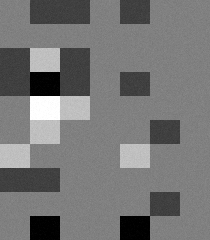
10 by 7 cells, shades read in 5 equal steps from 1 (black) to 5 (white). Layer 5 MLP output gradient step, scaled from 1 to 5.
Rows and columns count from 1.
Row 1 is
3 2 2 3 2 3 3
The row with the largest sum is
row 5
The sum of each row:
18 21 20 16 24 21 23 19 20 17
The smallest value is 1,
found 3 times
